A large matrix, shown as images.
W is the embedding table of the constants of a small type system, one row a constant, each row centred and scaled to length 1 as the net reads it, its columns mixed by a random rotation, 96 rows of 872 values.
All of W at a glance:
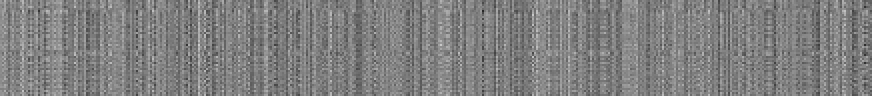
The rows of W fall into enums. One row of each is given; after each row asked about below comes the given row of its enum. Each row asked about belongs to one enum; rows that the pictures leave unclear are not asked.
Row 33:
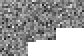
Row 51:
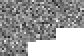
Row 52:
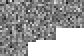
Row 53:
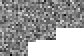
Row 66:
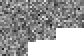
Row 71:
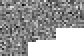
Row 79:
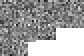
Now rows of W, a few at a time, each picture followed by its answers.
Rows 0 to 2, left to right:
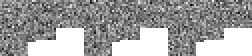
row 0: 33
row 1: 52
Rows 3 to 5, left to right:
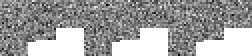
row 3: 33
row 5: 53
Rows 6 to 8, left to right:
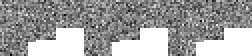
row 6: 53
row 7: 33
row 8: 79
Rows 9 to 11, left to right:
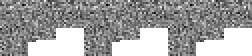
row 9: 71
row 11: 71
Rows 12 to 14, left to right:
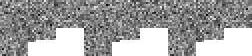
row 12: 66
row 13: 71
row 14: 66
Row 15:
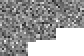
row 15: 51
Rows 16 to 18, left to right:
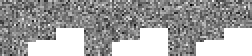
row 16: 79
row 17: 66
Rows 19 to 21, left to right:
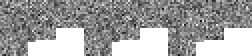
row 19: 66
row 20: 66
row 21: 79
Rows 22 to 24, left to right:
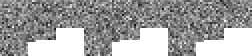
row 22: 33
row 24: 51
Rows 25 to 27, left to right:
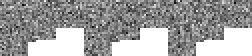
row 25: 71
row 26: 33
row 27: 52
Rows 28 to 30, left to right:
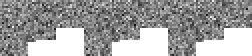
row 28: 33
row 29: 66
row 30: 66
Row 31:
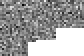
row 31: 71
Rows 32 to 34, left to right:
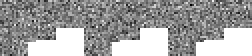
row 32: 79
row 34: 71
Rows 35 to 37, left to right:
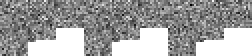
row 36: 66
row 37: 71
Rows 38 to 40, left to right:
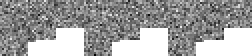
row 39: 53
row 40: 33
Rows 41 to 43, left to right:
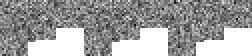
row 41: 66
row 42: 66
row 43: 52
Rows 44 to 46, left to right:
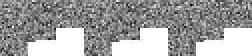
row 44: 33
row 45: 33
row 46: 71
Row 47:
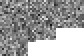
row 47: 66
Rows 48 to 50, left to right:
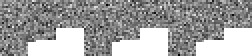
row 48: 33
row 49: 71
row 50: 53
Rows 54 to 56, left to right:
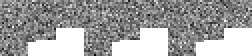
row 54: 33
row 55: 53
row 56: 51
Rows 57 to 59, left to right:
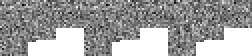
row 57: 71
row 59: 52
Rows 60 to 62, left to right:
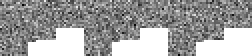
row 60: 71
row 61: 66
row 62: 53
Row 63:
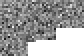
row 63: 33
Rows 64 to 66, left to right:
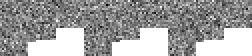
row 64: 51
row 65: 71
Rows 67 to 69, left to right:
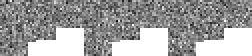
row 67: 52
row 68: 79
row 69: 51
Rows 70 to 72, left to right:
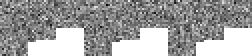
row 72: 52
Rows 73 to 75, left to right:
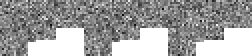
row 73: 66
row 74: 66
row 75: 79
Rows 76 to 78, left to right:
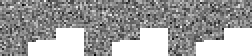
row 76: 71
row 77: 53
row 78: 33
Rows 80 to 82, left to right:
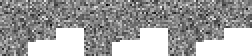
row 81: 71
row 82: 66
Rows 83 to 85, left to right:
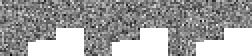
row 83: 53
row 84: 33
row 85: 79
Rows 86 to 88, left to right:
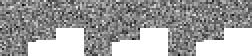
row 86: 71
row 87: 33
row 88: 53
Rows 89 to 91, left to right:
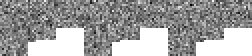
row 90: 52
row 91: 71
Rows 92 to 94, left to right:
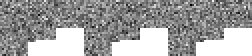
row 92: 66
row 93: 33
